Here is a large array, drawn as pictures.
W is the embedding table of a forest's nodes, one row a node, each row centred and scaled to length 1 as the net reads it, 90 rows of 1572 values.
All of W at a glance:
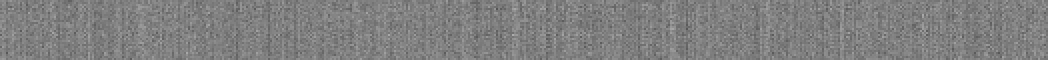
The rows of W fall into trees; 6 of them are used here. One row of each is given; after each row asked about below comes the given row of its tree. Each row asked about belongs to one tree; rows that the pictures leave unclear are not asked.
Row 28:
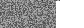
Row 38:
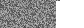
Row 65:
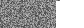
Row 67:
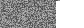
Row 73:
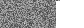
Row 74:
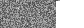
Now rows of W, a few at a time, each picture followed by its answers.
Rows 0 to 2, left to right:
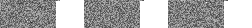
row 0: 67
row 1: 65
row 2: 28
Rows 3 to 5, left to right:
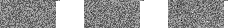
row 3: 67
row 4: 65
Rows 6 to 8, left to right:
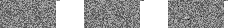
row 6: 65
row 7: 65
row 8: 74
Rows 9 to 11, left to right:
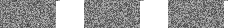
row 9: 74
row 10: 73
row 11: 73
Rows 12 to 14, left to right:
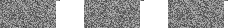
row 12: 65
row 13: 65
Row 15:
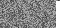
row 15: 65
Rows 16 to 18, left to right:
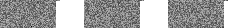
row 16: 74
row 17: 67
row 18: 28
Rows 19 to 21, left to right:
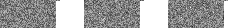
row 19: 38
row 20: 38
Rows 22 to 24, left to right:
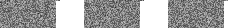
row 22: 73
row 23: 67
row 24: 73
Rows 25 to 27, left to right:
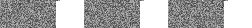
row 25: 67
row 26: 67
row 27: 67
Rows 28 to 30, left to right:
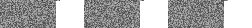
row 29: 65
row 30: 74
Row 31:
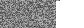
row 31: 28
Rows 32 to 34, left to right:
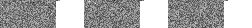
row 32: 74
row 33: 67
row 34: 38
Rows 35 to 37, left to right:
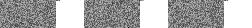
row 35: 73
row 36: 74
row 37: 73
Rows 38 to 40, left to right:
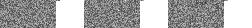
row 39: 73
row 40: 74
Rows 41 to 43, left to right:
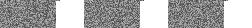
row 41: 73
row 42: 67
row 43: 67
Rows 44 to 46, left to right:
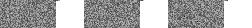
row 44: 74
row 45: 74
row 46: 65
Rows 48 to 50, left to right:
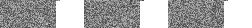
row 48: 73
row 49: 28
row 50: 73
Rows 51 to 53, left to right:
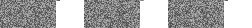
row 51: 65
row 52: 65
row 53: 65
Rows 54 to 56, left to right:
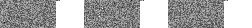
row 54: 73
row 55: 28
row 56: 28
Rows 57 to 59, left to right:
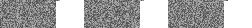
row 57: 74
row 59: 65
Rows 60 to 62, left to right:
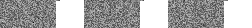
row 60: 65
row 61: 38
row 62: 73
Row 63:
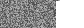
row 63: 74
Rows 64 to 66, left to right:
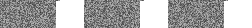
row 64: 74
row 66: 67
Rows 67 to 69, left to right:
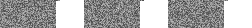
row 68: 38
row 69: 65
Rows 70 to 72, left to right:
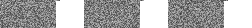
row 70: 65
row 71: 74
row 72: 67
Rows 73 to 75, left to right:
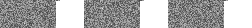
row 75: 67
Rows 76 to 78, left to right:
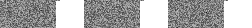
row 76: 73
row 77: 65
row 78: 38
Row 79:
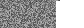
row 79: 38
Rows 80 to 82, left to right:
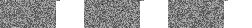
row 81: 67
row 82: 65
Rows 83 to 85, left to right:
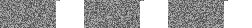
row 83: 38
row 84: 28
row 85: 67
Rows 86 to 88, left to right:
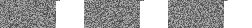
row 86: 73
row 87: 67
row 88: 74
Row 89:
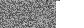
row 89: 28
